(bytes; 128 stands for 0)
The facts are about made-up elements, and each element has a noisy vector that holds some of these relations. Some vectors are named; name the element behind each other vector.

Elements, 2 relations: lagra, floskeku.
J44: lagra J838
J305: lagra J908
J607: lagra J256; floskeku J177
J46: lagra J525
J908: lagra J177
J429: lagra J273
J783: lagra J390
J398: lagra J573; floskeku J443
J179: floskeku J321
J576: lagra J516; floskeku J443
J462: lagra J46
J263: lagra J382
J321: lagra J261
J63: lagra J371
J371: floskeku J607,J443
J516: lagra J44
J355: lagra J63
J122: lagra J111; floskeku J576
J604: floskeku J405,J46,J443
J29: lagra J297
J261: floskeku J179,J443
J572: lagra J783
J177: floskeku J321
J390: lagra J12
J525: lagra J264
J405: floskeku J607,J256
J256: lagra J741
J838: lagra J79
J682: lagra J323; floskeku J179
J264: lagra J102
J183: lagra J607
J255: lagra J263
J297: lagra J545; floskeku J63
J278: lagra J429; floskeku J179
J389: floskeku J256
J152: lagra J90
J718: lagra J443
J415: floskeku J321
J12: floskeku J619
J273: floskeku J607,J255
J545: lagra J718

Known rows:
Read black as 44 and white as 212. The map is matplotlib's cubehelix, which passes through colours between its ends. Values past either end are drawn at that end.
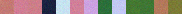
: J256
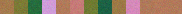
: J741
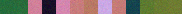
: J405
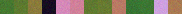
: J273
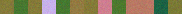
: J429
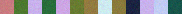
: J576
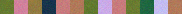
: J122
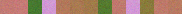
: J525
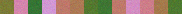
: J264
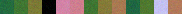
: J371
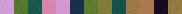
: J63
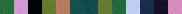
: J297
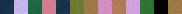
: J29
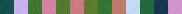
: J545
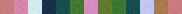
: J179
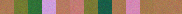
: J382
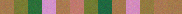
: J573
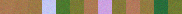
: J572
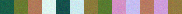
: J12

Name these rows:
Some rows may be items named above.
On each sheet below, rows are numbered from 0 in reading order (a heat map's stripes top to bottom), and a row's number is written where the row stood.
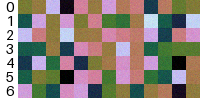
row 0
J607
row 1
J718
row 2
J462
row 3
J389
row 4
J29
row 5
J604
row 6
J63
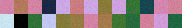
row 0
J46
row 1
J79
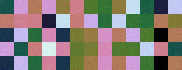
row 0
J718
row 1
J256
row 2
J29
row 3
J516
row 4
J29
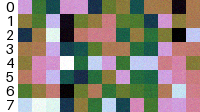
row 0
J63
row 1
J177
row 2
J443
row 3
J415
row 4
J619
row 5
J278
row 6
J261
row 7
J321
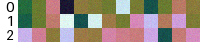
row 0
J398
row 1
J12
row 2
J462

